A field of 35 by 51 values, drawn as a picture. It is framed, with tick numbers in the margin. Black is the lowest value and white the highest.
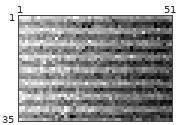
Slope: up to the left. Stripes: horizontal, repeating 8 times. Ninth with the lowest average: bottom right. Average level on the scale: 50%.
